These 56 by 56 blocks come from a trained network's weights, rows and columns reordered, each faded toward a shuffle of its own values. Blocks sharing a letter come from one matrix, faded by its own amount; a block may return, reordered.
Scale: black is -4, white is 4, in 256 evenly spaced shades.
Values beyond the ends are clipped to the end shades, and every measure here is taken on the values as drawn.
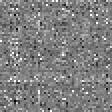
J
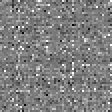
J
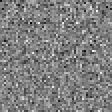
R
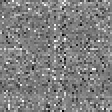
J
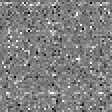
J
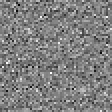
R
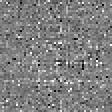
J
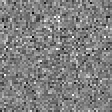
R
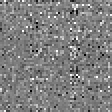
J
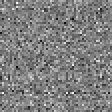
R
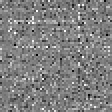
J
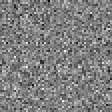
R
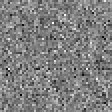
R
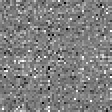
J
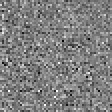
R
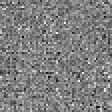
R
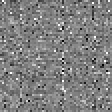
J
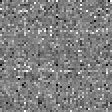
J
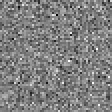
R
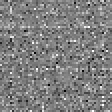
J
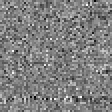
R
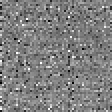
J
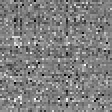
J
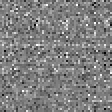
J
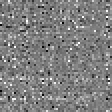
J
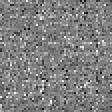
J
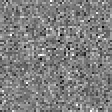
R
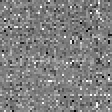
J
